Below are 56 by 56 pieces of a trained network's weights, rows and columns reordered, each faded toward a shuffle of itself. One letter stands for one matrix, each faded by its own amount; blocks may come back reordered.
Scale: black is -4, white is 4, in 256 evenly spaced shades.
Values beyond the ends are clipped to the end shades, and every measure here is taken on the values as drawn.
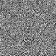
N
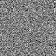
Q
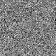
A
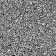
A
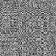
N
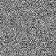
N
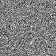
A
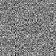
N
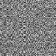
N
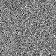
A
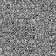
Q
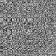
N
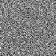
N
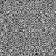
N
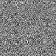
N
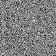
A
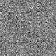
Q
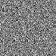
A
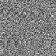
N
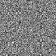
Q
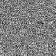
N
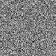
Q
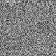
N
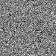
A
